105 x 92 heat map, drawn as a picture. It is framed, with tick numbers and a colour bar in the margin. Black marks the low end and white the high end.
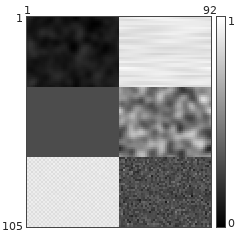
The table splits into 3 rows of 2 panels. Panel 1,1: very low, blotchy, faint in contrast. Panel 1,2: very high, streaked across, faint in contrast. Panel 2,1: low, flat. Panel 2,2: middling, blotchy, strong in contrast. Panel 3,1: very high, checkered, faint in contrast. Panel 3,2: low, fine-grained.
